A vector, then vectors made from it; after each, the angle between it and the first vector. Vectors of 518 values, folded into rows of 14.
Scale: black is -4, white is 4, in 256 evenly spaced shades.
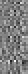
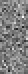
orthogonal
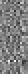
nearly parallel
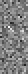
orthogonal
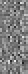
nearly parallel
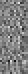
nearly opposite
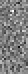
partly aligned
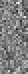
partly opposed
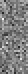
orthogonal
